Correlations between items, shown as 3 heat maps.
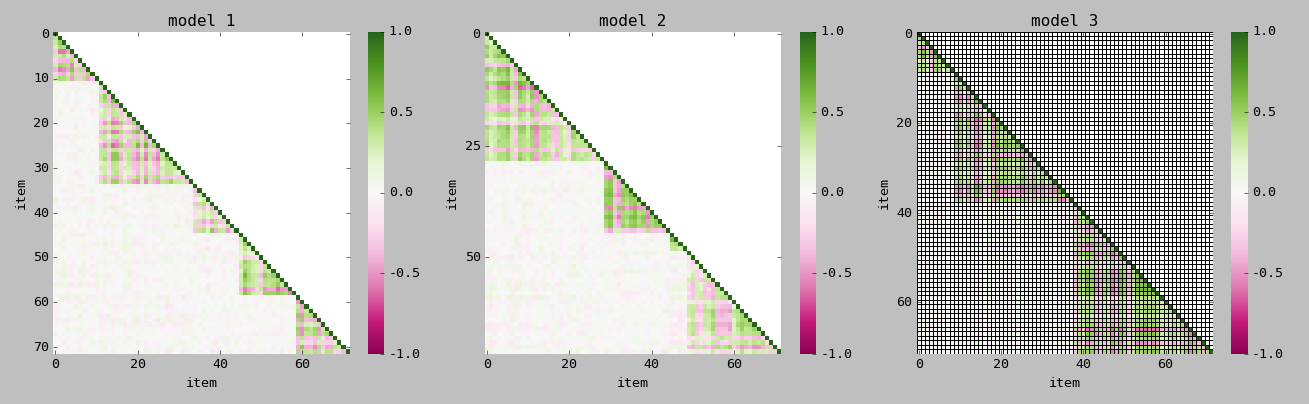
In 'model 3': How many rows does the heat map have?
72
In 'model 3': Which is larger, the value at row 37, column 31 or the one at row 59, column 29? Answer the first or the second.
the first
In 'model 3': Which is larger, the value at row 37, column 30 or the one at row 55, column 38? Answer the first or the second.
the first
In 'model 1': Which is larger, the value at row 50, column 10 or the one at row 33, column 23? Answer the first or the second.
the second
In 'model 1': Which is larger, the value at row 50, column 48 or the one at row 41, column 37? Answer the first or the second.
the second
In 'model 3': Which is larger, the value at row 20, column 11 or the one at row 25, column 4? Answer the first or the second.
the first
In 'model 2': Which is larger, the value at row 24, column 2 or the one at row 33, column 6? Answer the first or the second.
the first
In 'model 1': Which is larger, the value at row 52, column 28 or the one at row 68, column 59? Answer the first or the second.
the first
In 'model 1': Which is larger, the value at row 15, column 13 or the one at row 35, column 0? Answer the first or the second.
the second
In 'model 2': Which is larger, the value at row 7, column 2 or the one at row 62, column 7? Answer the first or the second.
the second
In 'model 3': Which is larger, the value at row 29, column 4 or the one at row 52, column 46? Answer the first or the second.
the second
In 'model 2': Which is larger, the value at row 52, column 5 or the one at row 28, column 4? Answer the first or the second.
the second
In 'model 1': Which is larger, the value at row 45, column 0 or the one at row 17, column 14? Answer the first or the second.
the second
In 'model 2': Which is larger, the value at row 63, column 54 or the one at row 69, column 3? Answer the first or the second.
the first
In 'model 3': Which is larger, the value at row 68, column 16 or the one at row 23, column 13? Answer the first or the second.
the first
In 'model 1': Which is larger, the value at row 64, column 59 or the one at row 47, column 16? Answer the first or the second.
the second
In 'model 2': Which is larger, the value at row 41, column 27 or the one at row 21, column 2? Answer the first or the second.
the second
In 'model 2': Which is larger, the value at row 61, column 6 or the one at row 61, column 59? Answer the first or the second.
the first
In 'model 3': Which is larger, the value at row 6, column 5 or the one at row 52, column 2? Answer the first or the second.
the first
